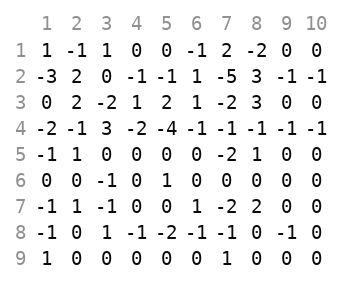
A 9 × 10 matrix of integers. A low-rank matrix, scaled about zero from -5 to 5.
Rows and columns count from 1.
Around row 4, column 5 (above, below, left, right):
2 0 -2 -1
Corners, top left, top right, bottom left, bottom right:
1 0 1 0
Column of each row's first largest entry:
7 8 8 3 2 5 8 3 1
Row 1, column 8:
-2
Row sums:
0 -6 5 -11 -1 0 0 -6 2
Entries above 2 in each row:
0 1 1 1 0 0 0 0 0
